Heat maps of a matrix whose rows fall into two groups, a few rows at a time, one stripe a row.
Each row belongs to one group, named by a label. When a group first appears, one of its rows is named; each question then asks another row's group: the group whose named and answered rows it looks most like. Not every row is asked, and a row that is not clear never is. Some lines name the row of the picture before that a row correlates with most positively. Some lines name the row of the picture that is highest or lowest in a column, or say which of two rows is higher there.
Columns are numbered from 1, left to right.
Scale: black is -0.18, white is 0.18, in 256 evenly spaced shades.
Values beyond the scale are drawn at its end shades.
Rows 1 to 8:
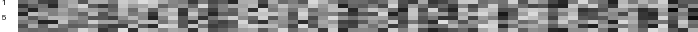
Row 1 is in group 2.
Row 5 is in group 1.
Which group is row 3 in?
1
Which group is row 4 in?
1
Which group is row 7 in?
1
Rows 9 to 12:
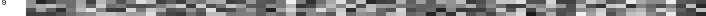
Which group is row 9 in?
2
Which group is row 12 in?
2
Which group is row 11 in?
2
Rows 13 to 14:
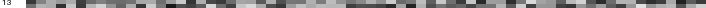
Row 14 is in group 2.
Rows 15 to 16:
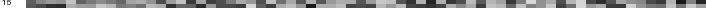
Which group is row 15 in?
1
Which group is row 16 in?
2
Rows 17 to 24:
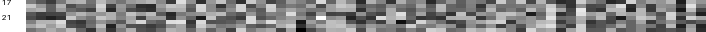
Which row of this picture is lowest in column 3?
21
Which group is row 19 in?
1
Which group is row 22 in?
1
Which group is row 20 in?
2
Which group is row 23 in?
1
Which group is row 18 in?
1
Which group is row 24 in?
1
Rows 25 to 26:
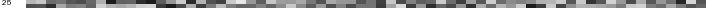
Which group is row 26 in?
2
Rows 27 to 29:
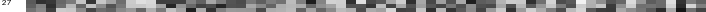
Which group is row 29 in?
1
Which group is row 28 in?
2
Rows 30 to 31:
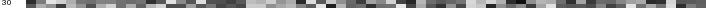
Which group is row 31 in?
2
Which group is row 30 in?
1
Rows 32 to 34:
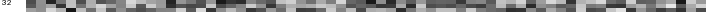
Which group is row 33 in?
2
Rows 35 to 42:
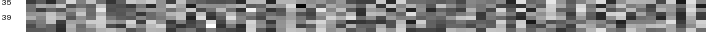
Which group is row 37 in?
2
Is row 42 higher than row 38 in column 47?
Yes
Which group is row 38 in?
1
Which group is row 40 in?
2
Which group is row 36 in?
1
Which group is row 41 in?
2
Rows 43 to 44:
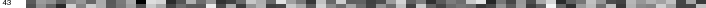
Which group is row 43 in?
2
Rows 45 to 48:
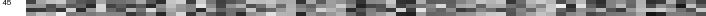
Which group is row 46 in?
1
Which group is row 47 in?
2
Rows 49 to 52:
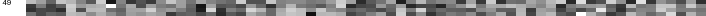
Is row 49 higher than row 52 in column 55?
No
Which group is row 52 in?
2
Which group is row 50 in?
2
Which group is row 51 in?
2
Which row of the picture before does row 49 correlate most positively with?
46
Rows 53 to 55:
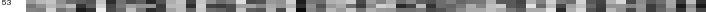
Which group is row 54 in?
1
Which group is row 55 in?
1
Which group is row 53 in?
1
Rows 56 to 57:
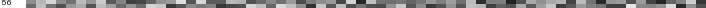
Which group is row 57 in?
2
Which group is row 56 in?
1
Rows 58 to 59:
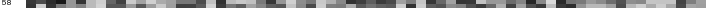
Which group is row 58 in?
2
